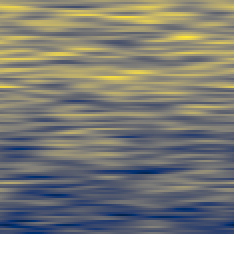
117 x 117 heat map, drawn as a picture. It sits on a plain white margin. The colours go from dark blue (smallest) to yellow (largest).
Grain: streaks across. Average level on the scale: 50%. Slope: up to the top.
